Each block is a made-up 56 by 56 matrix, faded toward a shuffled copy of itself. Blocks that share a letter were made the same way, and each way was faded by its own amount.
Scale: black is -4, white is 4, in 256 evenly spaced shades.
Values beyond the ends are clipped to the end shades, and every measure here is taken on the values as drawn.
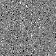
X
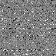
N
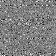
N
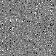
X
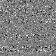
N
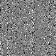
X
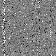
X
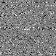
N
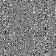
X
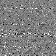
N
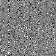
X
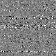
N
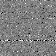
N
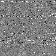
N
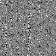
X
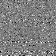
N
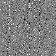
X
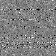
N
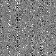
X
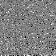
N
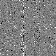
X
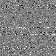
N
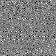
N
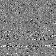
N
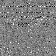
N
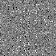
X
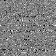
N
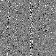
X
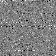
N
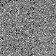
X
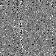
X
